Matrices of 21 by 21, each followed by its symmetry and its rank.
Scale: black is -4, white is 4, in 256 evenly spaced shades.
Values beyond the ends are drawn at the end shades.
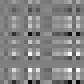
neither, rank one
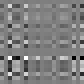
neither, rank one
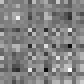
symmetric, rank three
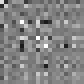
symmetric, rank three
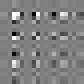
symmetric, rank one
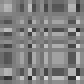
symmetric, rank one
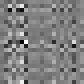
neither, rank two
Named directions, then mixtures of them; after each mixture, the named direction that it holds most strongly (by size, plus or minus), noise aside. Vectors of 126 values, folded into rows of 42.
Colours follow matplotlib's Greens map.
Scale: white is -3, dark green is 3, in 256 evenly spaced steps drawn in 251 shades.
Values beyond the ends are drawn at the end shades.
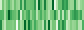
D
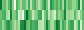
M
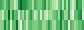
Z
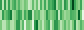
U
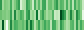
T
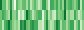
M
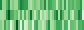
Z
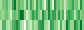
M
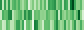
U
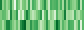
M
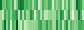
Z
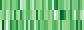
T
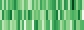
U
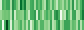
T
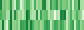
T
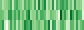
T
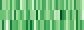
T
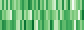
U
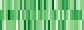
D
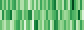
U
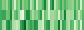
M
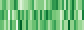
Z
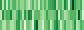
U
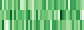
T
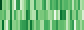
T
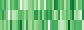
Z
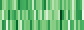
Z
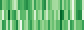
Z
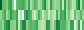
M
